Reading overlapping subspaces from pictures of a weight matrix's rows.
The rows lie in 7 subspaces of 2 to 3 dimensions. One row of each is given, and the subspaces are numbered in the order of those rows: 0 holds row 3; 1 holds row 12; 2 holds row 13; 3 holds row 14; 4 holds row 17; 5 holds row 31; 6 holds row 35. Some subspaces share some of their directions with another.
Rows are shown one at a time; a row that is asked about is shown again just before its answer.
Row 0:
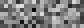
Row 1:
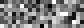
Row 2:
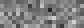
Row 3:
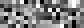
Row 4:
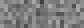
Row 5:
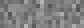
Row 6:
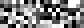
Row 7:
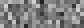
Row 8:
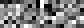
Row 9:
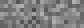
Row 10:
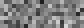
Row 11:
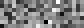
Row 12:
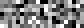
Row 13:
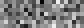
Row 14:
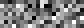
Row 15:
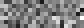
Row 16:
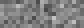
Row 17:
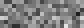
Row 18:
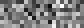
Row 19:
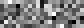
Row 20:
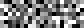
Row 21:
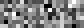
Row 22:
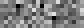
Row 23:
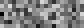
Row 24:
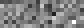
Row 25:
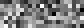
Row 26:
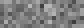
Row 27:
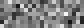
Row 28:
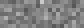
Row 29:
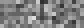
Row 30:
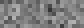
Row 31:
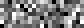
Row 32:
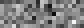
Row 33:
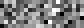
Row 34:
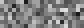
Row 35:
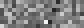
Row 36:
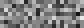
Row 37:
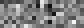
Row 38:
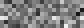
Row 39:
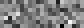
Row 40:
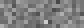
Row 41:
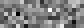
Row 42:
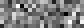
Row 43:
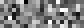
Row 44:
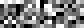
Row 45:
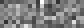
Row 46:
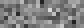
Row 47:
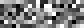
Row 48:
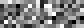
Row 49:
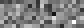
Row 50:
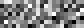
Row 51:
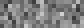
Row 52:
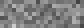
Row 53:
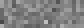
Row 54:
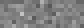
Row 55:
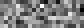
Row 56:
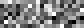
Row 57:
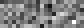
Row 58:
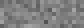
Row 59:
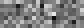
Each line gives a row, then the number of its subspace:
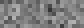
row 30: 3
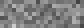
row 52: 4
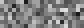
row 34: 3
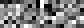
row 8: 2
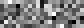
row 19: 5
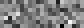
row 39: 3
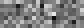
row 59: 1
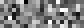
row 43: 3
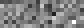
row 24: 5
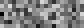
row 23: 0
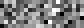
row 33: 6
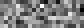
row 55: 1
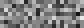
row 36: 2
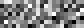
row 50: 3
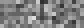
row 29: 1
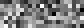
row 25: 1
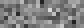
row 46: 0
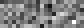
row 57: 5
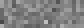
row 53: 6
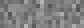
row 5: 4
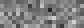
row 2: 0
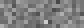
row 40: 6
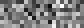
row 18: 2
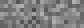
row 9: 1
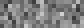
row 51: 4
